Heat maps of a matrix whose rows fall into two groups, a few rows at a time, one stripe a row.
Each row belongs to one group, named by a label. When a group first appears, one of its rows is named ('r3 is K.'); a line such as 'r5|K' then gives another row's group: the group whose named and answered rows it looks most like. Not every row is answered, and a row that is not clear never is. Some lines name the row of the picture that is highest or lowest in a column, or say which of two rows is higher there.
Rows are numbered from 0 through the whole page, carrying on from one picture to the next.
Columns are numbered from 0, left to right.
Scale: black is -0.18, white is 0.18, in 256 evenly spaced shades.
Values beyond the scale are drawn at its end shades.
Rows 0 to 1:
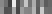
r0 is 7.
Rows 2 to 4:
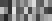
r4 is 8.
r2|8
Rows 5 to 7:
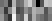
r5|8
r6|7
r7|7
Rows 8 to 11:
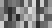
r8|7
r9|8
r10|7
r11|8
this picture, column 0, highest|11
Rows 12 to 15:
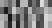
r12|7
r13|8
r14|8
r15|8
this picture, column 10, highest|12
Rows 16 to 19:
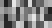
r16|8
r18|7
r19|8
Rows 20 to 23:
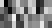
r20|8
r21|8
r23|7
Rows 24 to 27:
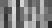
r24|7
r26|7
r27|7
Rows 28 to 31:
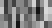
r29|8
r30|8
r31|7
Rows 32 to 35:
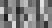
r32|7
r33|7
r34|8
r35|7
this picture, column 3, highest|35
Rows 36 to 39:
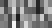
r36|8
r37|8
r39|7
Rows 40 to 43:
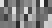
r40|7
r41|7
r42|8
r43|8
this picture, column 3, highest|41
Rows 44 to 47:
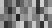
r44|7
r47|8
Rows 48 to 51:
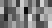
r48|7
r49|8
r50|8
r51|8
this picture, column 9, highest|49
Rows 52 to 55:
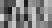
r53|8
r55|7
